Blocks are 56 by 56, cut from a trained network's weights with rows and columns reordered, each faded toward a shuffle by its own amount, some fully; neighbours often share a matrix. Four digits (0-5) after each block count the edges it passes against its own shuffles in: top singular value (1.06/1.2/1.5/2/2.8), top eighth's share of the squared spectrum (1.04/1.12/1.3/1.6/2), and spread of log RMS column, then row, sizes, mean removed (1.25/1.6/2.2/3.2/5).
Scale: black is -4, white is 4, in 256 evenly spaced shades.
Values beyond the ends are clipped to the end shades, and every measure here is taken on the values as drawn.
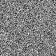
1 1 0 0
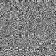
3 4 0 2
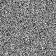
0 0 0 0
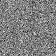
1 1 0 0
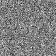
0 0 0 0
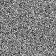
1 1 0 0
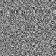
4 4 2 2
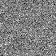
0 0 0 0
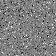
0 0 0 0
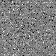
1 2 1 0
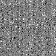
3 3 0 2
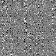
2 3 3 0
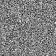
2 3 1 0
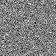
0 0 0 0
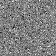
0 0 0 0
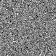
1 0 0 0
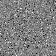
0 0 0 0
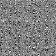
2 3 3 0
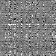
3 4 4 1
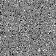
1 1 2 0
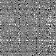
3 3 3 1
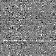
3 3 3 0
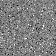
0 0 0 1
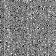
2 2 0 2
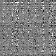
3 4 3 1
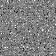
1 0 0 0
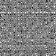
3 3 3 1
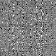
2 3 3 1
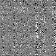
2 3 3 0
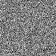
1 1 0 0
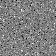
0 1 0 0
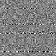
3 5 0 3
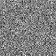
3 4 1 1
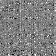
2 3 0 3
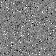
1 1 0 0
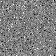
1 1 0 0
